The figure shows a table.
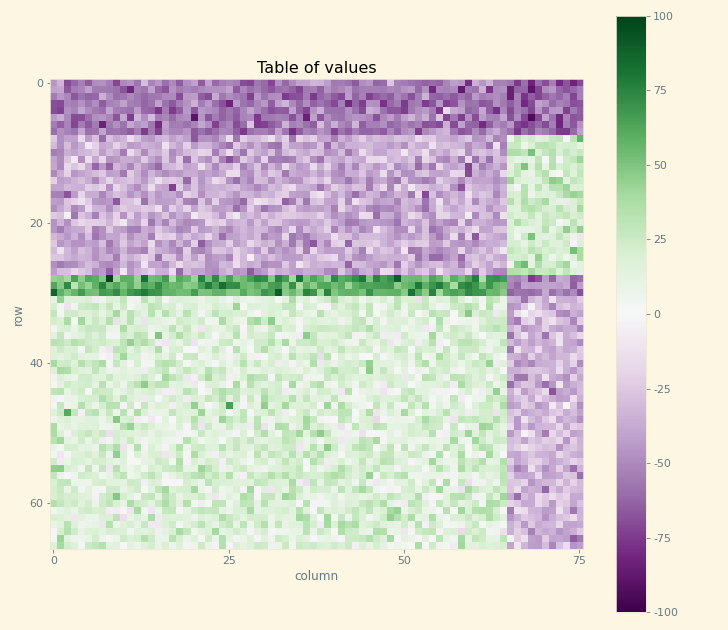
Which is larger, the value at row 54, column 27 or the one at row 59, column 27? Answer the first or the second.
the second
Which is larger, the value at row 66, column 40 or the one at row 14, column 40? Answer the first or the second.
the first
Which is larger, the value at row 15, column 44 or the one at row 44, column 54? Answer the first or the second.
the second
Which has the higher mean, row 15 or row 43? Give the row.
43
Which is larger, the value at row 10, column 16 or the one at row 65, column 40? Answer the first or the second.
the second
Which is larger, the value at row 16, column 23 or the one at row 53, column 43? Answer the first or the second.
the second
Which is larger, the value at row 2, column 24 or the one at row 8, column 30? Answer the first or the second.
the second
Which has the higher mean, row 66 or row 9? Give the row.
66
